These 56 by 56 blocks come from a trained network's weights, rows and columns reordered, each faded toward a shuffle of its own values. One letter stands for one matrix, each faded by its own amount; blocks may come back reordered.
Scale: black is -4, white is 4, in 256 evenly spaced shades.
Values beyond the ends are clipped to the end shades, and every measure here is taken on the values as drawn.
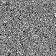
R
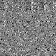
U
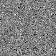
R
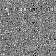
U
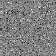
U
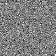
R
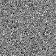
R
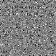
U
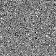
R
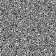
R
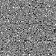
U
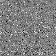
U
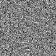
R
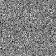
R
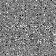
U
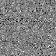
U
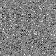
U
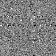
R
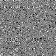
U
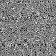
U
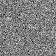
R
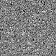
R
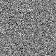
R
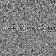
R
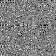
U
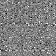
U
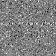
U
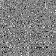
U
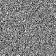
R
